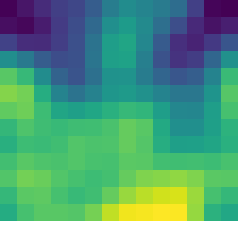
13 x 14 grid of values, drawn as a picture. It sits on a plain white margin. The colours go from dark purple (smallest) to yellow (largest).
Calmest part: bottom left. Slope: up to the bottom. Lone odd cells: none. Odd rows or columns: none.
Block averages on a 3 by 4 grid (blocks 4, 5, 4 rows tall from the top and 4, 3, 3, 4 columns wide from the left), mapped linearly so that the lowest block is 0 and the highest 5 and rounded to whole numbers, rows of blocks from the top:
0120 | 4333 | 4454
